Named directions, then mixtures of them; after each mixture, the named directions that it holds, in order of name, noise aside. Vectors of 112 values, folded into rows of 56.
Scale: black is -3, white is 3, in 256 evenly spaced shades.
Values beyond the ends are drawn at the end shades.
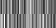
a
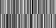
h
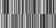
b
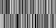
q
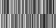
b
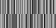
b, h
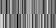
a, q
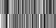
a, b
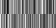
b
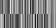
h, q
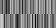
q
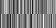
b, h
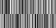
q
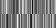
h, q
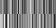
a, b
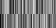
b, q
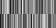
b, q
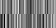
a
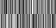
h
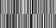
h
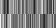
b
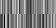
a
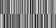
h, q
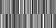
a, h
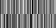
h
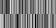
q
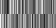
b, q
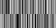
q
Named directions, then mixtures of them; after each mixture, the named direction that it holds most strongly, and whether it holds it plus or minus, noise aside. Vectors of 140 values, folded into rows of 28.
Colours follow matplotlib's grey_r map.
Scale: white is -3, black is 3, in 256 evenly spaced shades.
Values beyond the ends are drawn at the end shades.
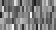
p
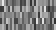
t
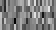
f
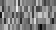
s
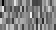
p, plus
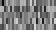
t, minus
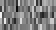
s, minus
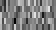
f, plus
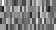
t, plus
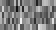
s, minus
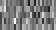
f, minus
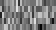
s, plus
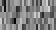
f, plus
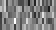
f, minus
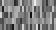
p, minus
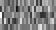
s, minus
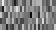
p, minus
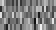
s, minus
